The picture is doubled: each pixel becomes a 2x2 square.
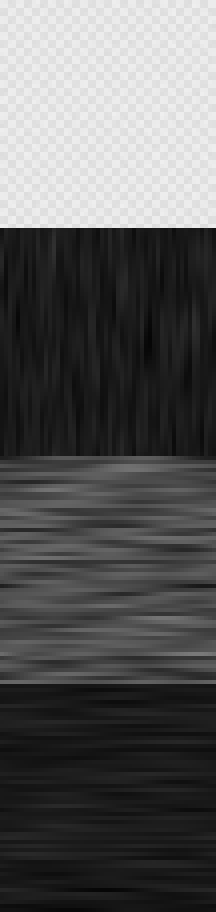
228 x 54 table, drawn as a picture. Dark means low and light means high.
The table splits into 4 rows of 1 panel. Panel 1,1: very high, checkered, faint in contrast. Panel 2,1: very low, streaked downward, faint in contrast. Panel 3,1: low, streaked across. Panel 4,1: very low, streaked across, faint in contrast.
